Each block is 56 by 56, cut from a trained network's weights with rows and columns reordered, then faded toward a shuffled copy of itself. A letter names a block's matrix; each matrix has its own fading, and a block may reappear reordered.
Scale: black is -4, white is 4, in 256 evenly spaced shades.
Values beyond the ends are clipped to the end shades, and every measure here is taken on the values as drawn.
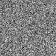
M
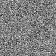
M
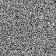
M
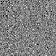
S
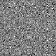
S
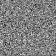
M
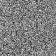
M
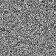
M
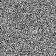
M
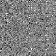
S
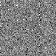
S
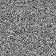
M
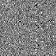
S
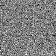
M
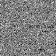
M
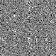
S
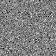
M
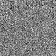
M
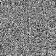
M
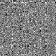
S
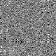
S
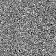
M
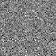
S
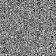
S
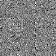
S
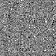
S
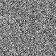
M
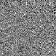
S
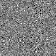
S
